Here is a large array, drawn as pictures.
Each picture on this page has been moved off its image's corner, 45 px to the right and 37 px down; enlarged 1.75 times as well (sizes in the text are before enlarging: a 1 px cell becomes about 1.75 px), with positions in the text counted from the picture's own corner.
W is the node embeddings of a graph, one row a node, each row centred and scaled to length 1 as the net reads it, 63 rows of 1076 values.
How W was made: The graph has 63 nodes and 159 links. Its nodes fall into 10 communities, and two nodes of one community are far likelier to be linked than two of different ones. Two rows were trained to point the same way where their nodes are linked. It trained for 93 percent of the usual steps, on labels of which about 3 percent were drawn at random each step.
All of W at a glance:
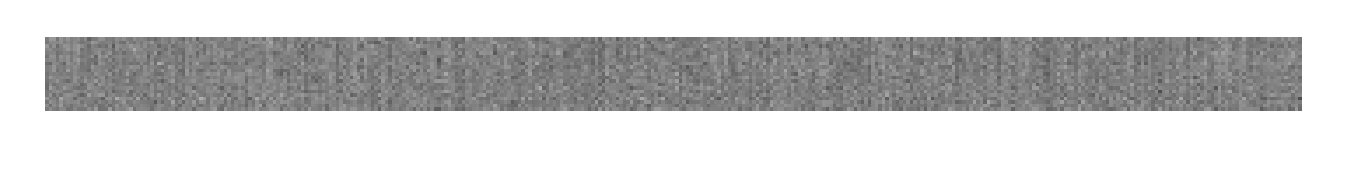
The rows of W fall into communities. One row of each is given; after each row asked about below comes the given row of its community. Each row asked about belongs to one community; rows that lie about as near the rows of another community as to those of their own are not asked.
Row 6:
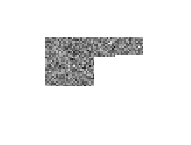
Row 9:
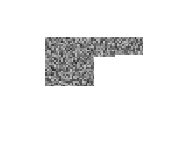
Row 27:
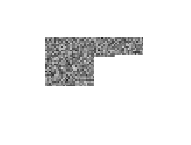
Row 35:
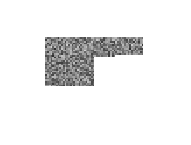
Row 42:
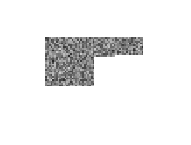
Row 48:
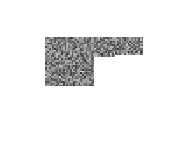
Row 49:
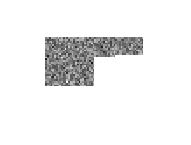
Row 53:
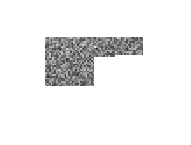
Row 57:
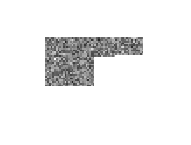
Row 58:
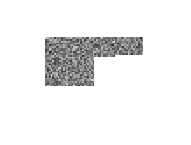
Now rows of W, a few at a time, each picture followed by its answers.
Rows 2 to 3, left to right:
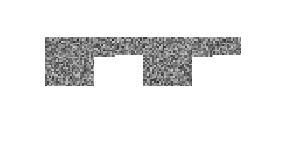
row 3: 53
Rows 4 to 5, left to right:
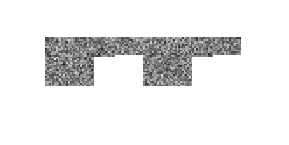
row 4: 57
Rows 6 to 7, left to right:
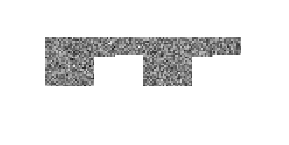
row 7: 58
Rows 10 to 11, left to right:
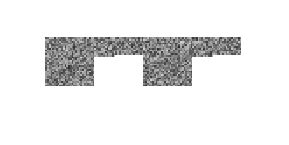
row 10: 48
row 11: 58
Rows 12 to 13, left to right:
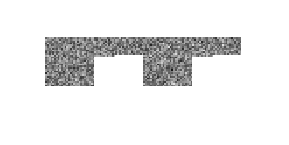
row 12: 48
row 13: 48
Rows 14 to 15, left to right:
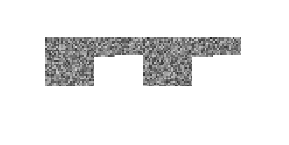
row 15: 35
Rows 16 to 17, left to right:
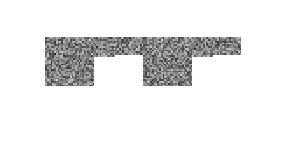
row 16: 6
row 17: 53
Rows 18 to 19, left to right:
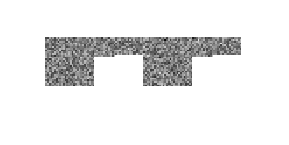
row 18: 27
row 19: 58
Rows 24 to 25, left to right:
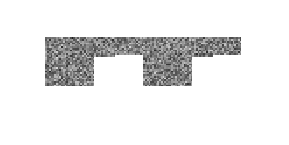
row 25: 42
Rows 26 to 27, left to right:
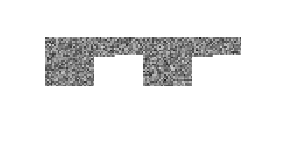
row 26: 6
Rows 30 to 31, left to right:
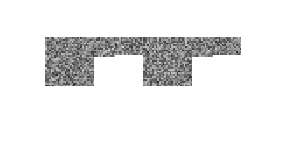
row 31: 53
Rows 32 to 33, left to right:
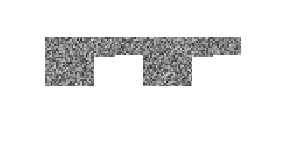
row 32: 42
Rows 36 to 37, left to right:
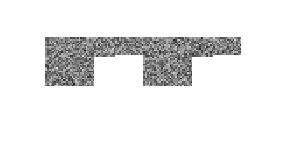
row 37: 57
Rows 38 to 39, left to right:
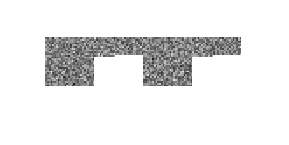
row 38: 6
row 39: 48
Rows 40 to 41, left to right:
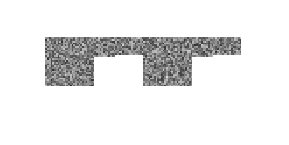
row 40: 35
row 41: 49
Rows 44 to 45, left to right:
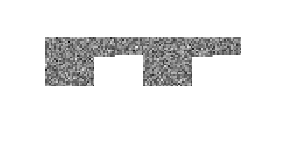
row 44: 9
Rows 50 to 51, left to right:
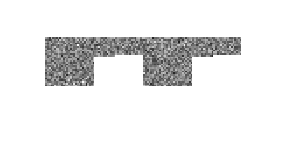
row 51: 53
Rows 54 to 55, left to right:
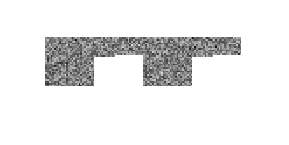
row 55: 6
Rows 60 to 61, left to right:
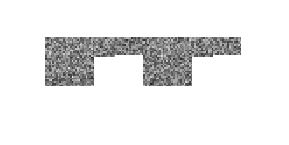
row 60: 42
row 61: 42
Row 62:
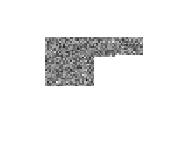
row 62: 57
